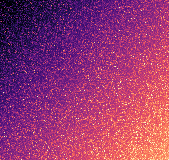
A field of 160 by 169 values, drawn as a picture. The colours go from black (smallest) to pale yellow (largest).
There are no regular stripes. The field climbs toward the bottom right. The ninth with the highest average is the bottom right. No row or column stands out. The values follow a bell shape. The grain is fine, like static. The top left is the ninth with the lowest average. Neither half mirrors the other.
